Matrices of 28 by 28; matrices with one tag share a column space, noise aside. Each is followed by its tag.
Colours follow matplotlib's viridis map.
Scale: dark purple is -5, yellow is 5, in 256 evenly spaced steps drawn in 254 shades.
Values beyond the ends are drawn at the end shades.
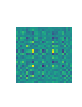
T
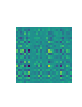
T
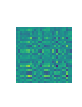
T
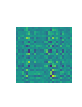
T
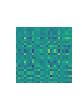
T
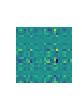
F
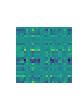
F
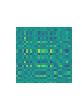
T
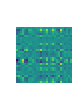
F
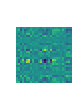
F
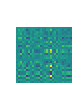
T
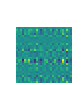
F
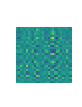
T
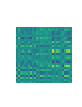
T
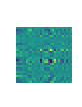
F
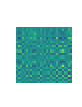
T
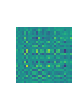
T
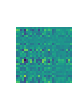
F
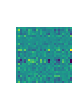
F
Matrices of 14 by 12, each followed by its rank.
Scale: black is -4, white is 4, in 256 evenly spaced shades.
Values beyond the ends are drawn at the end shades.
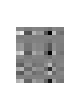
one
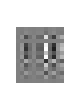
one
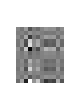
one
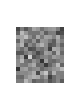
full rank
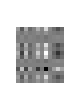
one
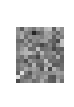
full rank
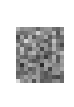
full rank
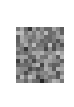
full rank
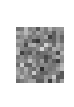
full rank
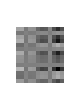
one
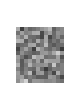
full rank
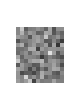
full rank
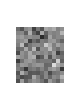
full rank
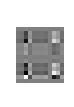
one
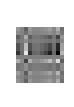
one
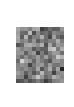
full rank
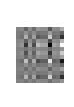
one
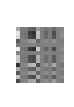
one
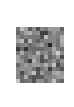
full rank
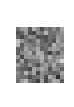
full rank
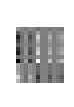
one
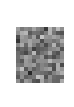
full rank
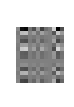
one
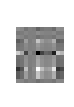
one
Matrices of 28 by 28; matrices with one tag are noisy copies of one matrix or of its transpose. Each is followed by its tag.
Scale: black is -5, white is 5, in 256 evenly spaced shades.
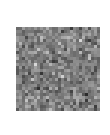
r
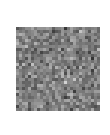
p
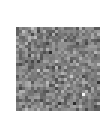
p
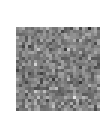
r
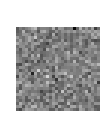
p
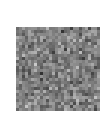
r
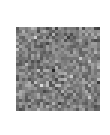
p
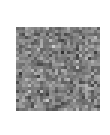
r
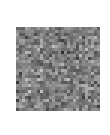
r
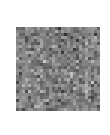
r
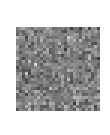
r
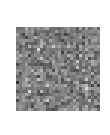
r
